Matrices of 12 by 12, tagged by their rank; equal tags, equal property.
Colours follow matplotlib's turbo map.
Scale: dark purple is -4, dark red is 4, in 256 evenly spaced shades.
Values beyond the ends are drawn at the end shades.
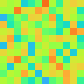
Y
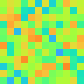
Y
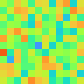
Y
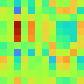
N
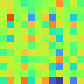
N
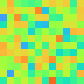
Y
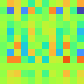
N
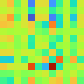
N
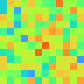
Y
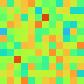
Y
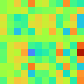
N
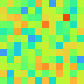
Y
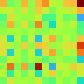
N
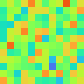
Y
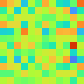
N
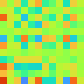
N
